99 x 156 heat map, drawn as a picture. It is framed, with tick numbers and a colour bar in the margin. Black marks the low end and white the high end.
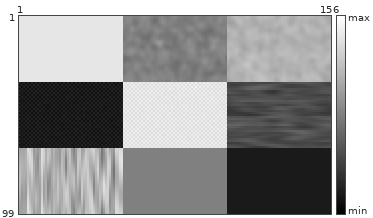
It is made of 3 by 3 panels. Panel 1,1: very high, flat. Panel 1,2: middling, blotchy, faint in contrast. Panel 1,3: high, blotchy, faint in contrast. Panel 2,1: very low, checkered, faint in contrast. Panel 2,2: very high, checkered, faint in contrast. Panel 2,3: low, streaked across, faint in contrast. Panel 3,1: high, streaked downward. Panel 3,2: middling, flat. Panel 3,3: very low, flat.
